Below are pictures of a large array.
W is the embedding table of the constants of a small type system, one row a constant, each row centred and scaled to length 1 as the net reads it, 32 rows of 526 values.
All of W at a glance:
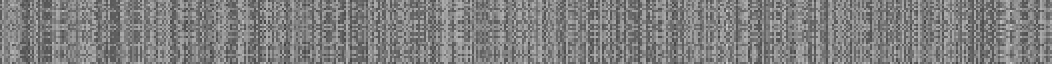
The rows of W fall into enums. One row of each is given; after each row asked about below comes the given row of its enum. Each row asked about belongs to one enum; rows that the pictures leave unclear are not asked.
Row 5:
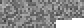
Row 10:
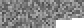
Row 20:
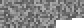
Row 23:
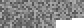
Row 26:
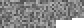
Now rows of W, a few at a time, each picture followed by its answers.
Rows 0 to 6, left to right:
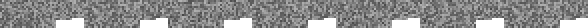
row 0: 23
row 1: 20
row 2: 26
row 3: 20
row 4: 10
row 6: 20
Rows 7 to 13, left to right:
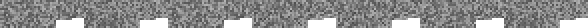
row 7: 20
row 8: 23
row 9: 20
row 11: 10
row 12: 5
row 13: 23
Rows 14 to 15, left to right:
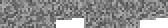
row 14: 5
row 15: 10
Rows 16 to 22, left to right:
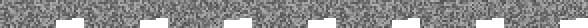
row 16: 20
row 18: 10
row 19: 20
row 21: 26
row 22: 5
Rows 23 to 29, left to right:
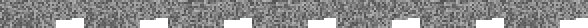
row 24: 23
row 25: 26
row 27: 10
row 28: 26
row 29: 23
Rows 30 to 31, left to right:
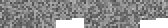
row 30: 23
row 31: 5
